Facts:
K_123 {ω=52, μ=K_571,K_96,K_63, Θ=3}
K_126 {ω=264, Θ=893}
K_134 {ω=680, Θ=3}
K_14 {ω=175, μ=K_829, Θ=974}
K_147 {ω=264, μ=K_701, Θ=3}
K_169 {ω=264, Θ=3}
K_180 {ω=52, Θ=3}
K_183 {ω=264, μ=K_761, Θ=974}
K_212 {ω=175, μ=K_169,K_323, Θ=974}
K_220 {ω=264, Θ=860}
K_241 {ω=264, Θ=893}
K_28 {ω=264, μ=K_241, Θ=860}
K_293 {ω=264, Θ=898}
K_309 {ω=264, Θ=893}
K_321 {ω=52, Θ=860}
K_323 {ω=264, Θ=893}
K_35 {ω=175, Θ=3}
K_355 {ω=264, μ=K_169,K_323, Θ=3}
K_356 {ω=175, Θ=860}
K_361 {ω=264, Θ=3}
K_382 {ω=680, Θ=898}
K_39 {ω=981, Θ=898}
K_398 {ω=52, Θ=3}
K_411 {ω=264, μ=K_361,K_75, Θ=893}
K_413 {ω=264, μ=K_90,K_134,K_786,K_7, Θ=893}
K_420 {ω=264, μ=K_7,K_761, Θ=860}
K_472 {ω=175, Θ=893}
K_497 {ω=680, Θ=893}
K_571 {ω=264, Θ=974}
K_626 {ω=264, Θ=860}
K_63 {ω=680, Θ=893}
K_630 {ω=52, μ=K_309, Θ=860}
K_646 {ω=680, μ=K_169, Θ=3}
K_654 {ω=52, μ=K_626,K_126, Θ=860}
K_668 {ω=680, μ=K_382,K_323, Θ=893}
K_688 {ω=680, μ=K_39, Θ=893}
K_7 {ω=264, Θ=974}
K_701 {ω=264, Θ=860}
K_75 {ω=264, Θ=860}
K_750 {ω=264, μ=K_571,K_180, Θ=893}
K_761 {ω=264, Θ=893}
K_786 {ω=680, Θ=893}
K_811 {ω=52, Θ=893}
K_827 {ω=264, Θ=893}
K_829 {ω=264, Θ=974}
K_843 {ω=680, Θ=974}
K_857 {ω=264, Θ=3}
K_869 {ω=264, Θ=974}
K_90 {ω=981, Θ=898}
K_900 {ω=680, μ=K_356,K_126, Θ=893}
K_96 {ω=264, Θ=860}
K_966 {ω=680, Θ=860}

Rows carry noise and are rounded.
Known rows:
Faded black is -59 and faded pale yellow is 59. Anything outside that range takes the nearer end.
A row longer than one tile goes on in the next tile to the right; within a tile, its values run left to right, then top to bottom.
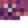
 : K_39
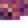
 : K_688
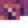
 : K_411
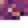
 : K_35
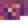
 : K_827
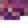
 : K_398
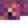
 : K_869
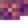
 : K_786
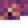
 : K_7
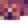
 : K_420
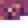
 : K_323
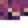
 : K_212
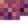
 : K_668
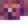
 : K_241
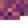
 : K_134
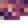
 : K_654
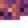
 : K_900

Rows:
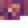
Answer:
K_126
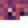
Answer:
K_355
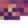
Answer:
K_321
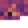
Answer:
K_843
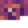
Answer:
K_309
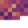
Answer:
K_966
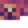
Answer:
K_28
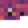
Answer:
K_169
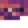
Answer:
K_811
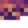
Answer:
K_630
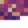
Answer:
K_356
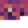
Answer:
K_147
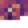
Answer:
K_761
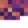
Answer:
K_123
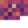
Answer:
K_382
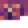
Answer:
K_413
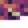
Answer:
K_14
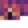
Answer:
K_183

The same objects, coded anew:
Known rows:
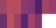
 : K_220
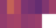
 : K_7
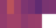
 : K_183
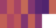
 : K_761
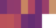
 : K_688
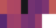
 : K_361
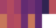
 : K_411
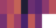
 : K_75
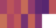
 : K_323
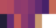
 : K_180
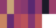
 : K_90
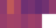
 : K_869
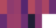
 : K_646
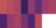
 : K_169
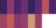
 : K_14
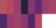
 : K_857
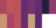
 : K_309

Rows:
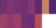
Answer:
K_35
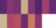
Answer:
K_472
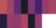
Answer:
K_147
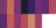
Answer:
K_829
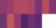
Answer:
K_966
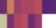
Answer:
K_382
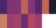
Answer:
K_212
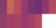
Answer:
K_571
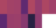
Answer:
K_134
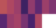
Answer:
K_355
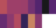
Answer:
K_630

